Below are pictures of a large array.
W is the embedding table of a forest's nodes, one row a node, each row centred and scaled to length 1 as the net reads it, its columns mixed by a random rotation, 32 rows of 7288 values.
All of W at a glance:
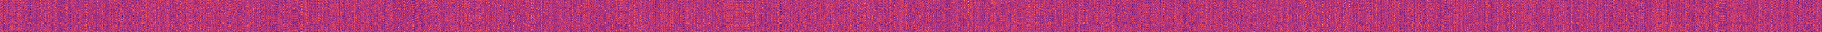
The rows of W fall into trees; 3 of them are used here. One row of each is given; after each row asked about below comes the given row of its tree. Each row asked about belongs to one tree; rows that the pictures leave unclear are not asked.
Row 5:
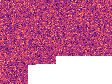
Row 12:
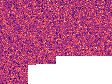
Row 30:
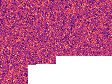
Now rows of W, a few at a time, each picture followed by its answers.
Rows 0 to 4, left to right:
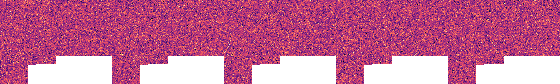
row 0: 30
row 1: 12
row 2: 30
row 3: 30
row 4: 12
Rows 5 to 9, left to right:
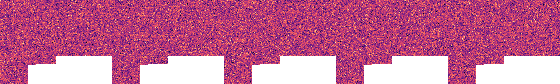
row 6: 12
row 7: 30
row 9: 12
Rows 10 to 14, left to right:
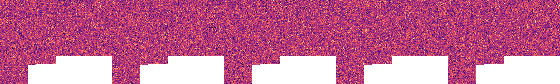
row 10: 5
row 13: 30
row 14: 12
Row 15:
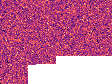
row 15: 30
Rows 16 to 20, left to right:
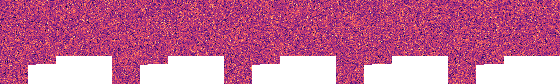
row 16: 30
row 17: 5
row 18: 30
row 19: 12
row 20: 30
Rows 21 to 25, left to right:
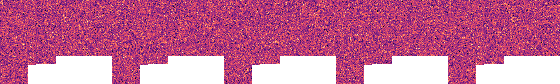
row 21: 12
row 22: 5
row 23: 5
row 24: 12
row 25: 12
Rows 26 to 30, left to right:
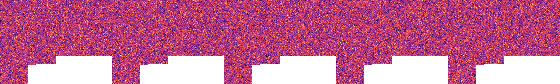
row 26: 12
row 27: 30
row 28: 12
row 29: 30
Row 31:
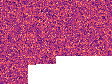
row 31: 12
